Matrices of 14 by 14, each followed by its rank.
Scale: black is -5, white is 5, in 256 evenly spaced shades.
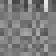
two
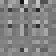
two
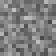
full rank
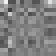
two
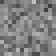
full rank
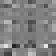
two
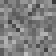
full rank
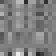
two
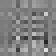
two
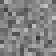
full rank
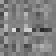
two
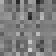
two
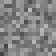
full rank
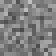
full rank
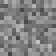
full rank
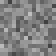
full rank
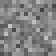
full rank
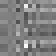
two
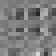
two
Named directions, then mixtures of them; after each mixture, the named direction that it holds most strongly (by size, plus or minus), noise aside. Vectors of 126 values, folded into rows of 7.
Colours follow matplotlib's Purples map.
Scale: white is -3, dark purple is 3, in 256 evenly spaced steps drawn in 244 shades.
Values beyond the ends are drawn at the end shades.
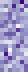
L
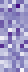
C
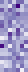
C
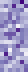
L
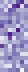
C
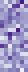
C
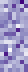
L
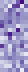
C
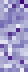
L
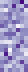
L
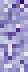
L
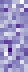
L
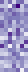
C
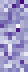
L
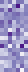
C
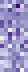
C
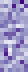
L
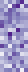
C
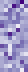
L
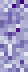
L
